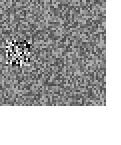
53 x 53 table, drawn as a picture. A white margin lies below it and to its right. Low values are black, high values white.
Grain: fine. Odd patch: rougher, in the middle left. Stripes: none. Average level on the scale: 50%.
